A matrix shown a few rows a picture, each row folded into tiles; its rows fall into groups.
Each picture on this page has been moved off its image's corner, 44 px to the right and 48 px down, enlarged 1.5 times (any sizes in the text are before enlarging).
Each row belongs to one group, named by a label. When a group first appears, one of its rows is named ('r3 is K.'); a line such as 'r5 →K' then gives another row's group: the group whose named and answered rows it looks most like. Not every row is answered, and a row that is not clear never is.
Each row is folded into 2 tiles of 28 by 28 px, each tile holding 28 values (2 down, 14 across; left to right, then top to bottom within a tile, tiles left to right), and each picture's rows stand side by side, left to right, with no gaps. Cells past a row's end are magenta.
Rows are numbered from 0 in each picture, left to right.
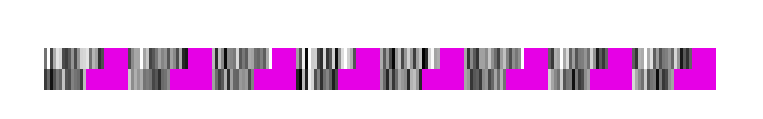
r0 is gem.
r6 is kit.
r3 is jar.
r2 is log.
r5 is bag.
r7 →kit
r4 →bag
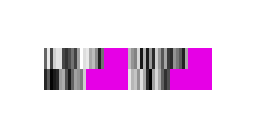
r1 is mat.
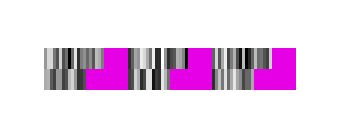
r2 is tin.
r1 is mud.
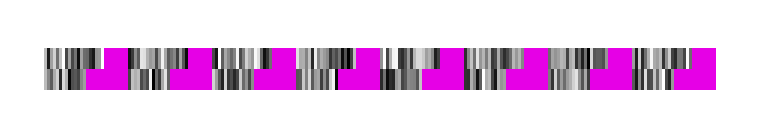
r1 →mud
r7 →jar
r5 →mud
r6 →tin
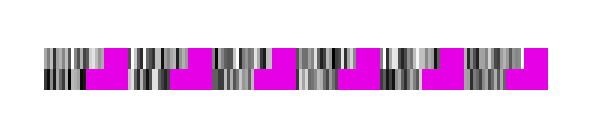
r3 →mud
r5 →bag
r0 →jar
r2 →log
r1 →mat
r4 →gem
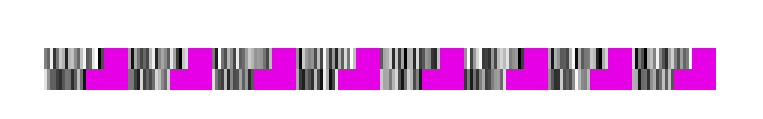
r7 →bag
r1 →log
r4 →mat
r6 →log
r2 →log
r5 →gem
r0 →bag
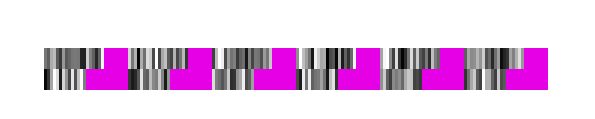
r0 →tin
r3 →tin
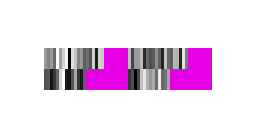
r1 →jar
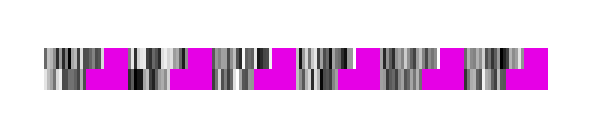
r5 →mud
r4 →bag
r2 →tin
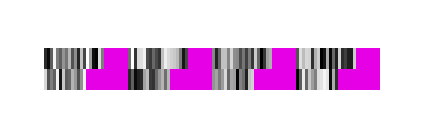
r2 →kit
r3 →tin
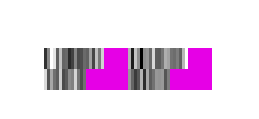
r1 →log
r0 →mat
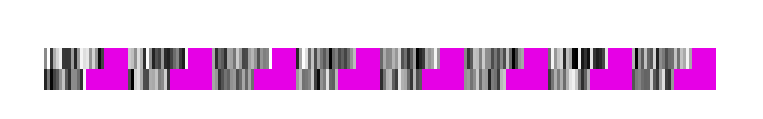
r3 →mat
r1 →tin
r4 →mud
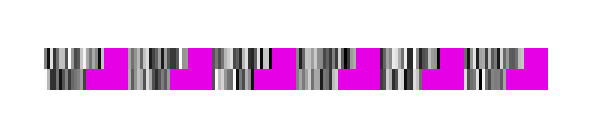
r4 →mud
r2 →mud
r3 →kit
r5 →log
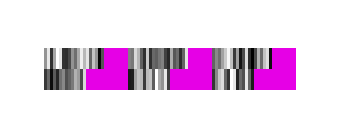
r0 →gem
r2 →mud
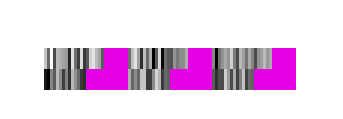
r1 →mat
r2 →jar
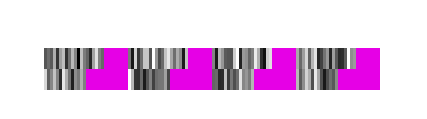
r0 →bag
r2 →log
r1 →bag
